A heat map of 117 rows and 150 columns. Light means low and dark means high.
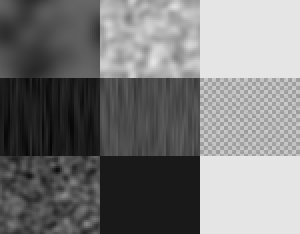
The table splits into 3 rows of 3 panels. Panel 1,1: high, smooth. Panel 1,2: low, blotchy. Panel 1,3: very low, flat. Panel 2,1: very high, streaked downward, faint in contrast. Panel 2,2: high, streaked downward, faint in contrast. Panel 2,3: low, checkered. Panel 3,1: high, blotchy. Panel 3,2: very high, flat. Panel 3,3: very low, flat.
